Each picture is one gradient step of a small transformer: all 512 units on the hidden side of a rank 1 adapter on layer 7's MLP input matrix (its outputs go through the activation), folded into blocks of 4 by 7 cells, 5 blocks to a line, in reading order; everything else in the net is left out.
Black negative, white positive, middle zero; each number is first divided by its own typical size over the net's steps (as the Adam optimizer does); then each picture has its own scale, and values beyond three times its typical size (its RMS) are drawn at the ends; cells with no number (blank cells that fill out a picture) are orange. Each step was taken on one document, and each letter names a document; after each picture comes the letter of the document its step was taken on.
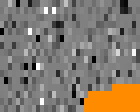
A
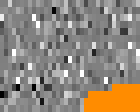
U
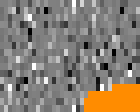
A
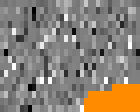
U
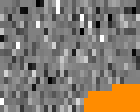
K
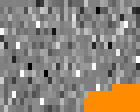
K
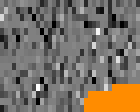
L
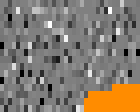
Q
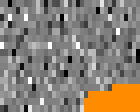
Q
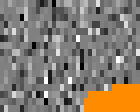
L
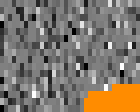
L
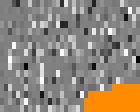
A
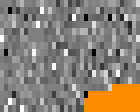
K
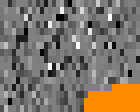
L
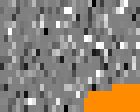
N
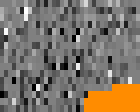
L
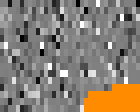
U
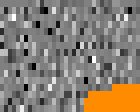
K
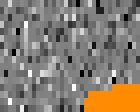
Q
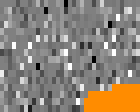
A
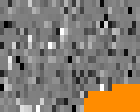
A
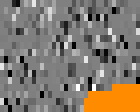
N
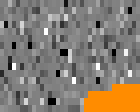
A
